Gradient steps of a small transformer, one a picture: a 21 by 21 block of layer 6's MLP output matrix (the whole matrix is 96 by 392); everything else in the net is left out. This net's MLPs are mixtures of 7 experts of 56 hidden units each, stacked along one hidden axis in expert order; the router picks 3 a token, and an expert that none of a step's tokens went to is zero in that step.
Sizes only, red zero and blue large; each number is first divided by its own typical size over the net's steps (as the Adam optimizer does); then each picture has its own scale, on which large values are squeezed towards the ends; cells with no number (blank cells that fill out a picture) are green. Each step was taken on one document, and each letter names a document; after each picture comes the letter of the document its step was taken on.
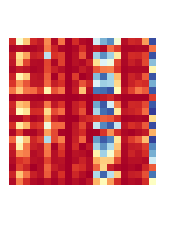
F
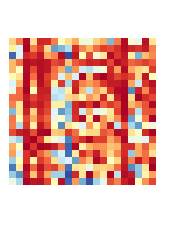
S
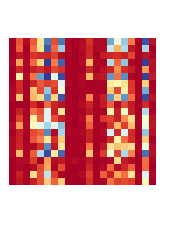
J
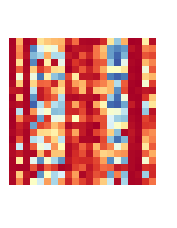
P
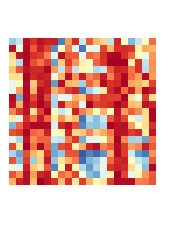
S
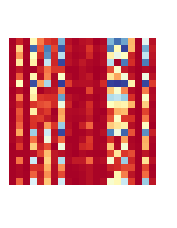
J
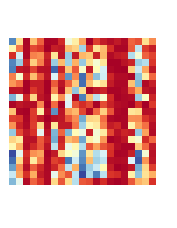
S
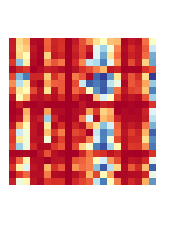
F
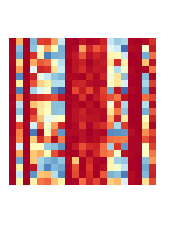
P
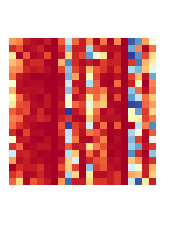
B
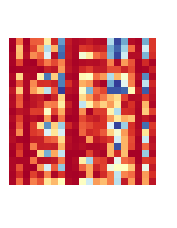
J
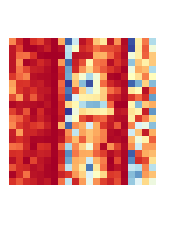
B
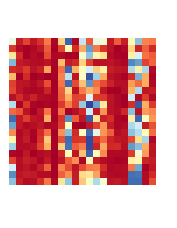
B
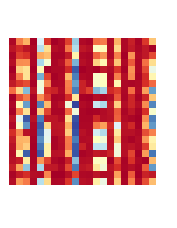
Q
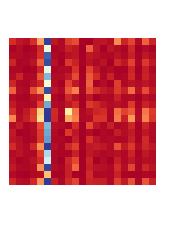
F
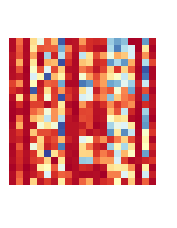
J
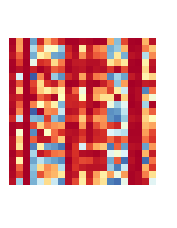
P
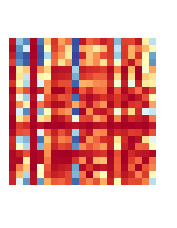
Q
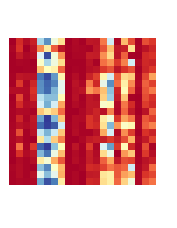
F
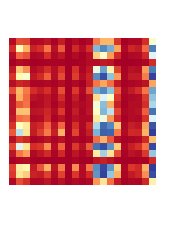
F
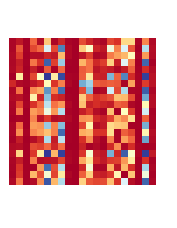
J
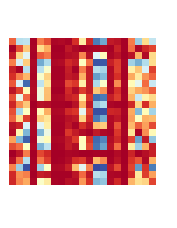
Q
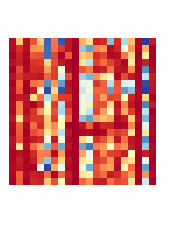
J
